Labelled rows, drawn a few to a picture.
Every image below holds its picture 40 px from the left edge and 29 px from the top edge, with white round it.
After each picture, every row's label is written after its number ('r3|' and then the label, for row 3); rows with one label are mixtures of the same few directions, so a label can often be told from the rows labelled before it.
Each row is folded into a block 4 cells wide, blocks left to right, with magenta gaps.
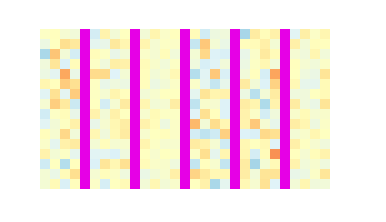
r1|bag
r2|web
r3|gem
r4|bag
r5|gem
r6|gem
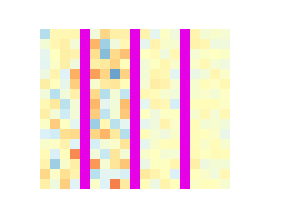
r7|gem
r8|bag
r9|gem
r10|web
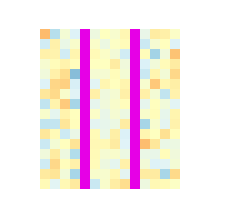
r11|gem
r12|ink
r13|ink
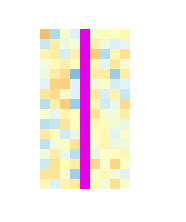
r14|gem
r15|bag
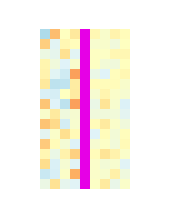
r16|gem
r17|web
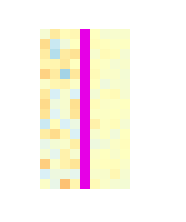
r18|bag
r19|ink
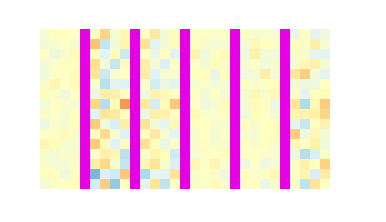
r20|ink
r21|gem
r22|gem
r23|bag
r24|bag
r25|web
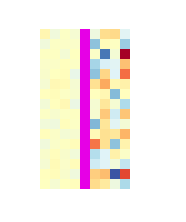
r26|gem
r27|ink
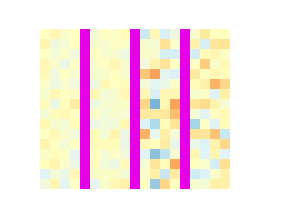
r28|gem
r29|ink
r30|web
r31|bag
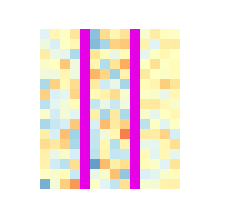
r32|ink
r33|web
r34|bag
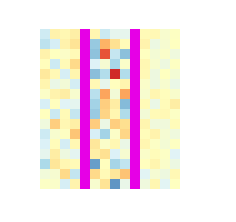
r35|web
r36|bag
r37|gem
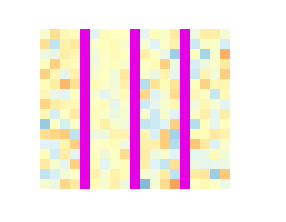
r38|bag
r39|gem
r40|ink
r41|ink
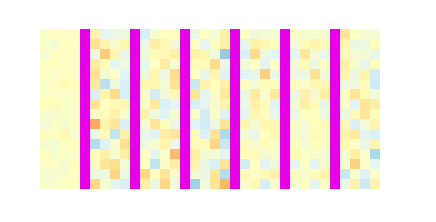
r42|bag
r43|ink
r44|gem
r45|ink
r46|bag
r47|bag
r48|gem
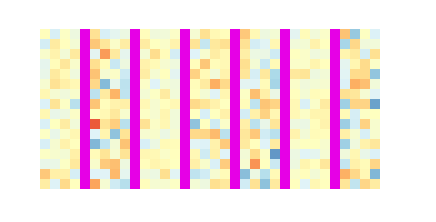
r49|gem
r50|ink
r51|ink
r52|bag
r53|gem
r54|web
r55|gem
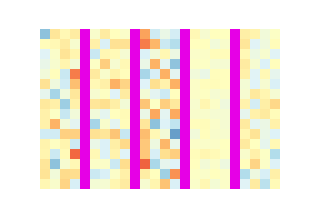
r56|gem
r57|bag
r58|web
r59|web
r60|gem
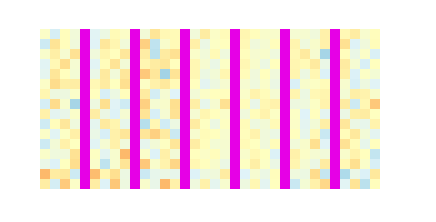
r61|gem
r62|gem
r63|bag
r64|gem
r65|gem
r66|ink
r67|gem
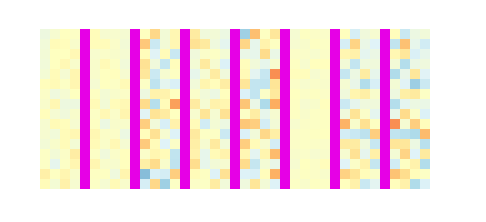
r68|gem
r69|web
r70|gem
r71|web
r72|gem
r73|web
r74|bag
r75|bag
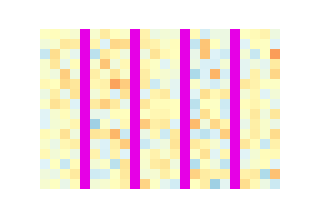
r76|bag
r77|bag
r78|ink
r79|bag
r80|ink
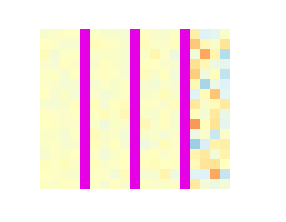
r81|bag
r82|web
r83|ink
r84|ink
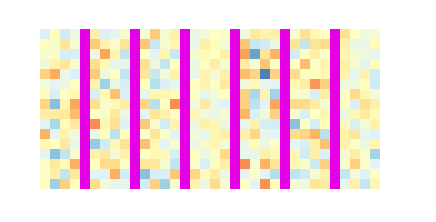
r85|web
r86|ink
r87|gem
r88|gem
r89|bag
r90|bag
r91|gem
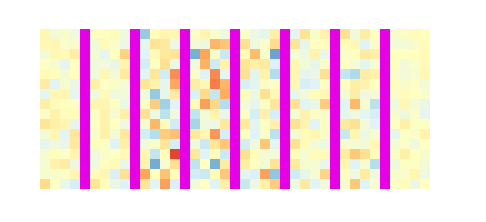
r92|ink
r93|ink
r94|gem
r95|bag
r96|ink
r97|gem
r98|web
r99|web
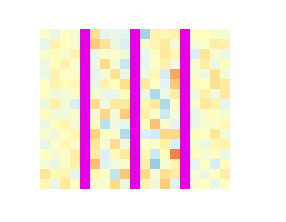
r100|gem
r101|web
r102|gem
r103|bag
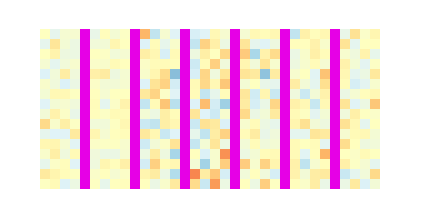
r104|bag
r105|web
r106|gem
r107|gem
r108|bag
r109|gem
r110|gem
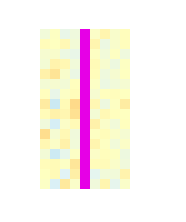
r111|web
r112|gem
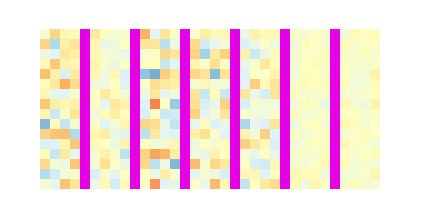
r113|bag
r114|gem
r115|web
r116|bag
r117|ink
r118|gem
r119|gem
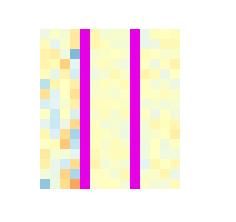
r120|ink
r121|web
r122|web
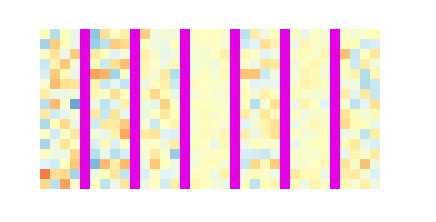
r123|gem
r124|web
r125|gem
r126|ink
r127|web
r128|gem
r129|bag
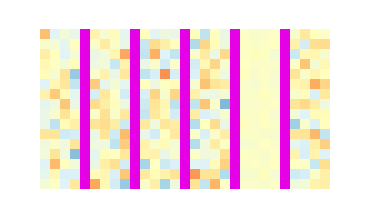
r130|gem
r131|ink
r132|bag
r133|gem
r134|ink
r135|bag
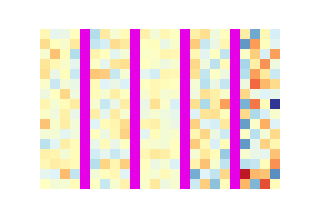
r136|ink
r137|web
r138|web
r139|gem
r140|gem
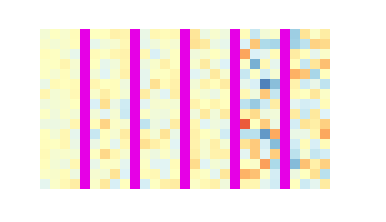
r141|ink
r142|web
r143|ink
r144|web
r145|bag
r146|web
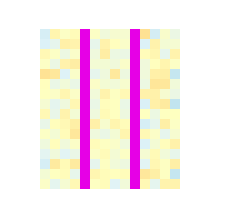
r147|web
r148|bag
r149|gem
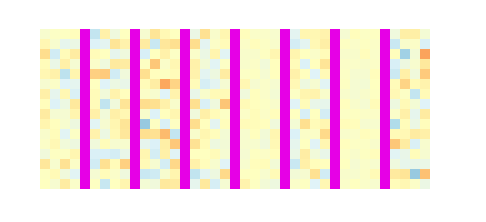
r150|bag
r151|web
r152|bag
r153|gem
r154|ink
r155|web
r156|gem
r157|ink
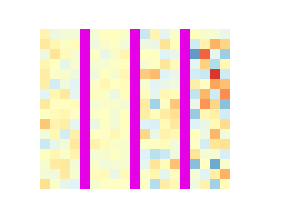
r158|ink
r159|ink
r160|web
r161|bag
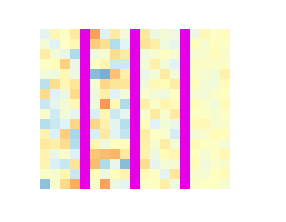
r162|ink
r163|web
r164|web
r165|gem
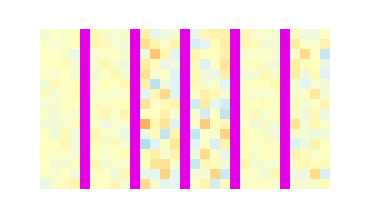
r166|ink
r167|web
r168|ink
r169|web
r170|web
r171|ink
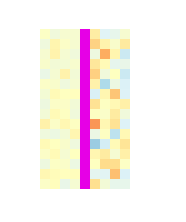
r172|bag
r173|ink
